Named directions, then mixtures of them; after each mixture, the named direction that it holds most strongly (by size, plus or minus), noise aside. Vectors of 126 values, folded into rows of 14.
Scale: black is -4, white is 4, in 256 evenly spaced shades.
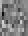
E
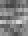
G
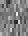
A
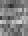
G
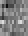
G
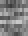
G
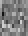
E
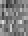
G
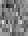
E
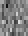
A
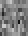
E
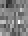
G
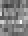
G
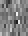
A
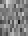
A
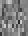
E
